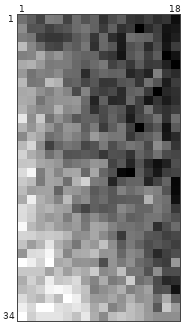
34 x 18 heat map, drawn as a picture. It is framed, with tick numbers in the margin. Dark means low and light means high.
Values rise toward the bottom left. The bottom left is the ninth with the highest average. The values follow a bell shape. The top right is the ninth with the lowest average. There are no regular stripes.
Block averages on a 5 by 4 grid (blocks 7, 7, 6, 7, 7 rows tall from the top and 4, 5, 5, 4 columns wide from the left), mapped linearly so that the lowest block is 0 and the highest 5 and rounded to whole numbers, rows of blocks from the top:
2110 | 3210 | 4211 | 4321 | 5432
